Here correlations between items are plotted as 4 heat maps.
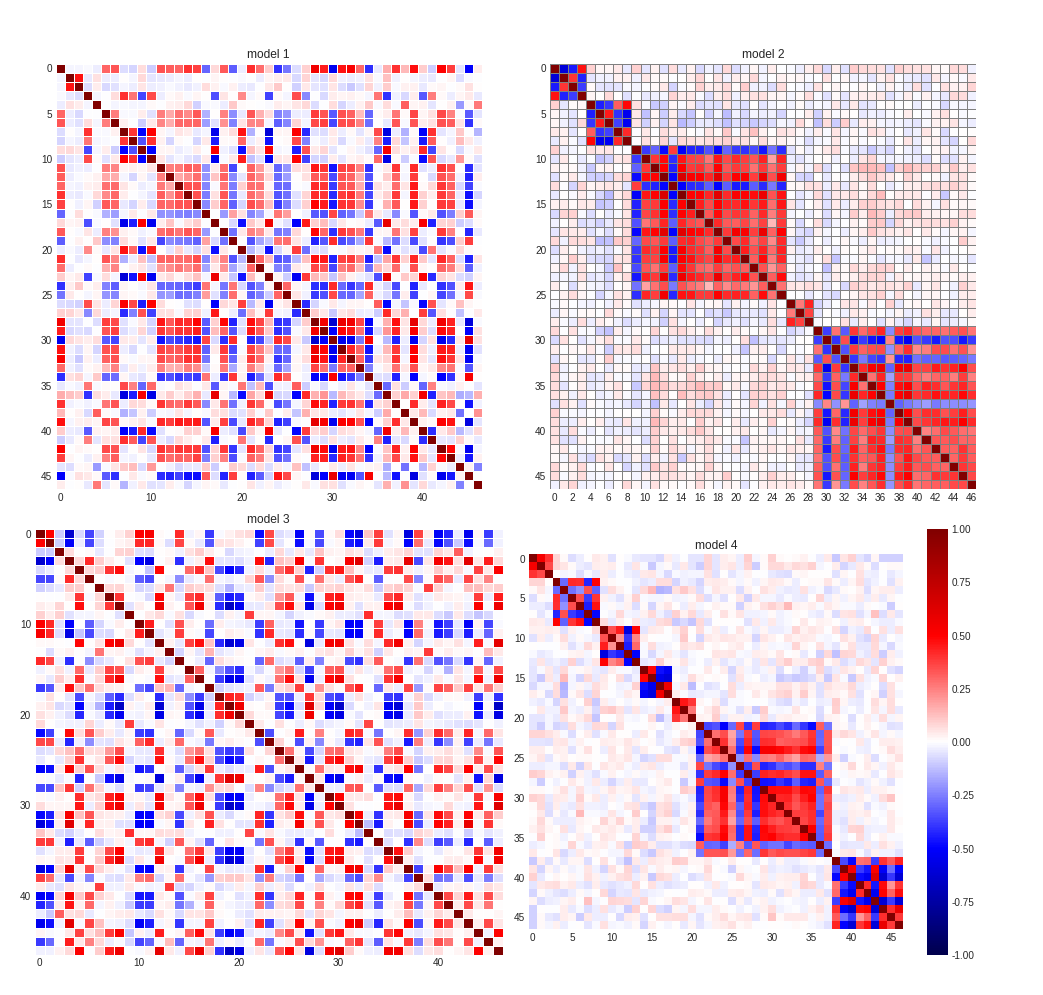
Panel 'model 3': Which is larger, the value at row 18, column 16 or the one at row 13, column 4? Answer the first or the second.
the second
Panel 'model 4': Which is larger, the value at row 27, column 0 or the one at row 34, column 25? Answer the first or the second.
the second
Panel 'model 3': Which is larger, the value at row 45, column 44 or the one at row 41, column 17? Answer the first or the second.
the second
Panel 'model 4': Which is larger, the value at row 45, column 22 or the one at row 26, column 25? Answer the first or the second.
the first
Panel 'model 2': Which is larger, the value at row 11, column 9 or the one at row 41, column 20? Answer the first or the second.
the second
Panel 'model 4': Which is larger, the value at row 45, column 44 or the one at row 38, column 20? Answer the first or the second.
the first
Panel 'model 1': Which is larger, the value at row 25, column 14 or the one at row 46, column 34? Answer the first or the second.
the second
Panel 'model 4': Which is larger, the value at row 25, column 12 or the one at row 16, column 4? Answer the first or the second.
the first
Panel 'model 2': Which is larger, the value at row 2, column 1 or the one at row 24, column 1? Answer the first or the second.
the first
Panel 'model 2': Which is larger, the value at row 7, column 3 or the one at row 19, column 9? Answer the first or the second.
the first
